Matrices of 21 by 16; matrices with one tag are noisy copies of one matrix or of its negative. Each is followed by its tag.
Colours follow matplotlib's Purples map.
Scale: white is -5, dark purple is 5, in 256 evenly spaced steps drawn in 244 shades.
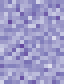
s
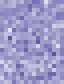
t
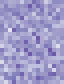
t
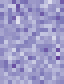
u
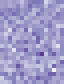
t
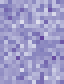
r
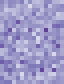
t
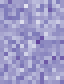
r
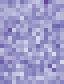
t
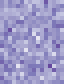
t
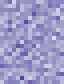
s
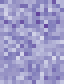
r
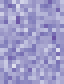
u
